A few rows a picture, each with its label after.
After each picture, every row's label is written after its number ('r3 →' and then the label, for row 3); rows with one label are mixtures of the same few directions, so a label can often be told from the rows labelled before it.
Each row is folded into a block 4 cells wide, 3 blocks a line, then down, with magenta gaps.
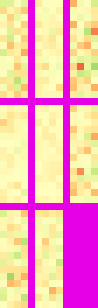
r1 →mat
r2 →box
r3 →box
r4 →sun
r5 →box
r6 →box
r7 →box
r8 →mat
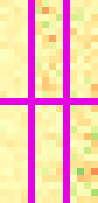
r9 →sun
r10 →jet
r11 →sun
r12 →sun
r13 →box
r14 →box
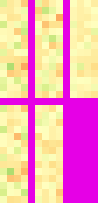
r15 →box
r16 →jet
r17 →box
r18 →box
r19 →sun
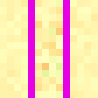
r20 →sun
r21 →box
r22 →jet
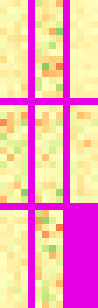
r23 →sun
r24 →box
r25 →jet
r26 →sun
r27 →sun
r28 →jet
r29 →mat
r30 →jet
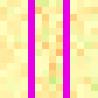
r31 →jet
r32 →mat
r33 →sun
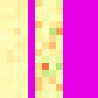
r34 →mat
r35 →box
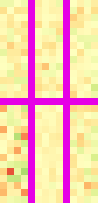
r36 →mat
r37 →box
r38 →sun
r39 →box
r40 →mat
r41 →mat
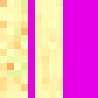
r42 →box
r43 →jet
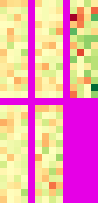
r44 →mat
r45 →box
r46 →sun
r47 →sun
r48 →mat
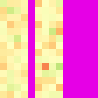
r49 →jet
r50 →box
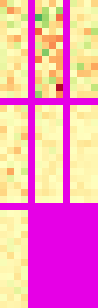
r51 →jet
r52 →sun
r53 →box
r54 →box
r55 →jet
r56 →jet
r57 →mat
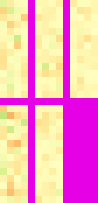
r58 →jet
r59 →box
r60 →jet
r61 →jet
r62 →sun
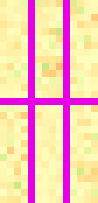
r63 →box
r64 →box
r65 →jet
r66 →mat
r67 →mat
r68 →box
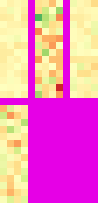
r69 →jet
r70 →sun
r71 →box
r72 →jet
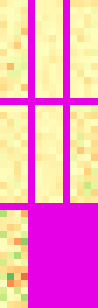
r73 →box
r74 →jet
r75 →mat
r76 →mat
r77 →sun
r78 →mat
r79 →box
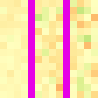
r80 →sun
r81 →sun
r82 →jet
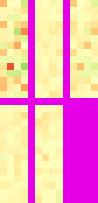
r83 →box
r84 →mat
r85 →box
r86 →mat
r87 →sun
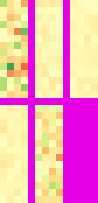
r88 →box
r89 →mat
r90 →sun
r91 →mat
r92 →mat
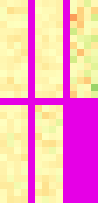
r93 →jet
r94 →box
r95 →sun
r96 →mat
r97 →jet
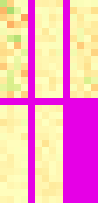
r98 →jet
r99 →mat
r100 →mat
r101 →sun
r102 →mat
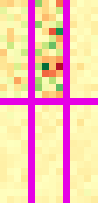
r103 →mat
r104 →box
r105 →box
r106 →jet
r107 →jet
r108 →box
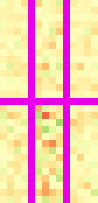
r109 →box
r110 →box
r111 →box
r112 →jet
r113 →jet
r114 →sun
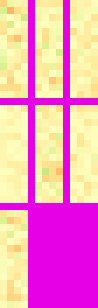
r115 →jet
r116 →mat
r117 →sun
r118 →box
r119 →box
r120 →mat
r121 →jet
